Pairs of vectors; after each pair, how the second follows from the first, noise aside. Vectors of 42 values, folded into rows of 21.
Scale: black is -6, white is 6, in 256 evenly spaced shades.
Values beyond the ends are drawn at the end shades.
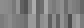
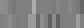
partly zeroed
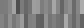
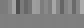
partly zeroed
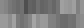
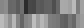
scaled up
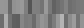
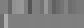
partly zeroed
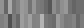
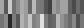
scaled up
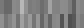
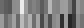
scaled up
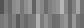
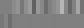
partly zeroed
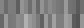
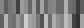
scaled up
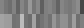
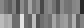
scaled up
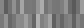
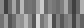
scaled up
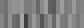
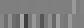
partly zeroed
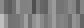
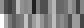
scaled up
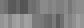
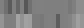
partly zeroed
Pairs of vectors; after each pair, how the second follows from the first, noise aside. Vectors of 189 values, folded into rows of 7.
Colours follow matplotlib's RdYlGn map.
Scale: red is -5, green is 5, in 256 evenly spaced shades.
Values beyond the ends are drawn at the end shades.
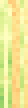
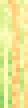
copied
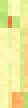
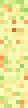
shuffled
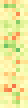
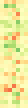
copied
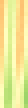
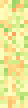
shuffled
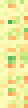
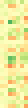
copied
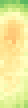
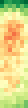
scaled up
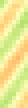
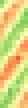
scaled up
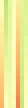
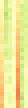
copied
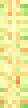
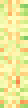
copied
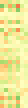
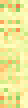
copied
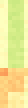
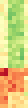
scaled up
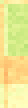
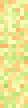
shuffled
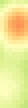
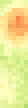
copied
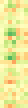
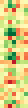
scaled up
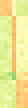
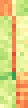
scaled up
